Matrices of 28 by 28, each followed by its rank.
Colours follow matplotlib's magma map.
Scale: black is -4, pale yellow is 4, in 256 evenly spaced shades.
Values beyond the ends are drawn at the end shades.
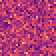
full rank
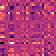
three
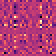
three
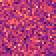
full rank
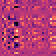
three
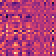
three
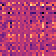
three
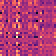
three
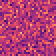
full rank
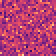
full rank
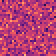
full rank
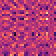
three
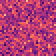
full rank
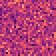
full rank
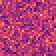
full rank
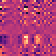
three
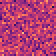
full rank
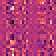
three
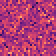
full rank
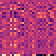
three
